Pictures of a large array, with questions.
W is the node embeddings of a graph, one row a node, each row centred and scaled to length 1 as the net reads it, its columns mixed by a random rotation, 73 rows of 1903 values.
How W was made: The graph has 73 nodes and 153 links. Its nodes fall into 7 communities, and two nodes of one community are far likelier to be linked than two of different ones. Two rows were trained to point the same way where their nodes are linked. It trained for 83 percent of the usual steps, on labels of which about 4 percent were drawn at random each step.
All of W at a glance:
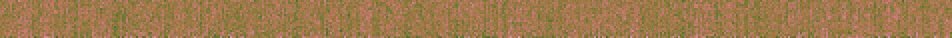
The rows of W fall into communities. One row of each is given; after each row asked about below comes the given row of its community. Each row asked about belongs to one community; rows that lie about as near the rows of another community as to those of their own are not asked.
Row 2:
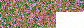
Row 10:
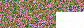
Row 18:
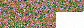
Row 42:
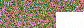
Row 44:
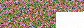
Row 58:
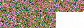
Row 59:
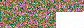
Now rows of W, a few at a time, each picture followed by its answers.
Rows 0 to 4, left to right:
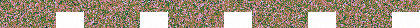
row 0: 44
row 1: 44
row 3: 42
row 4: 59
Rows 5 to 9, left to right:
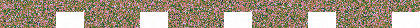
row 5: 10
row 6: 2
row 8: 44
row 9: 59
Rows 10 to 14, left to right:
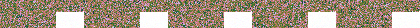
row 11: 59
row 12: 42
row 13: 2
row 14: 10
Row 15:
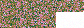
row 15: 59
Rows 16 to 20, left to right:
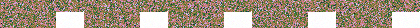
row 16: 18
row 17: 18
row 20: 18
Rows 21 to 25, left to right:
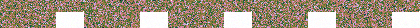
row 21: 59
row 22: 2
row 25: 18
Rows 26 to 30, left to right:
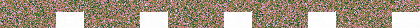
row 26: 58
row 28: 58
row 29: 2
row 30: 2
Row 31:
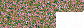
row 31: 59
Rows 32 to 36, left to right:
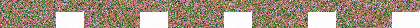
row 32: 59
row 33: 2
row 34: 59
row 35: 18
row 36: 2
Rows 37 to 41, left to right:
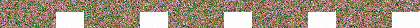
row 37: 59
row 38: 59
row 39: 42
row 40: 18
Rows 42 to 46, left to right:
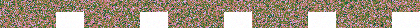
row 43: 44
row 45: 10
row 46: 2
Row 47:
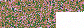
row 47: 2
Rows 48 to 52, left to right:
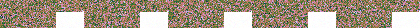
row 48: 44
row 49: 59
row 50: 2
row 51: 10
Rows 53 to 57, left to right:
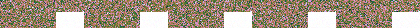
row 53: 44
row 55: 42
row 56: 42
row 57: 44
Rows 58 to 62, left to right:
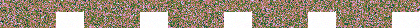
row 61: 2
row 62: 10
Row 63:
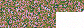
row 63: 10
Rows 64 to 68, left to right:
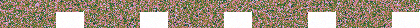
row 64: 44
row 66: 58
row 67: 44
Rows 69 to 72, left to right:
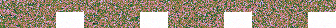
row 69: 44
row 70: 44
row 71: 18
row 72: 42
